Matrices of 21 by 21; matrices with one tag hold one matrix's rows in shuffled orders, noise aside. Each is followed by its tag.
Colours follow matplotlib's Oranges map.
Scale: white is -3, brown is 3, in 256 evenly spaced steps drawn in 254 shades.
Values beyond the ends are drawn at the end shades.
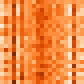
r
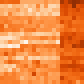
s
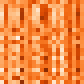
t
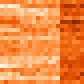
s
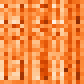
t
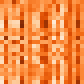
t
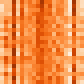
r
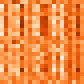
t
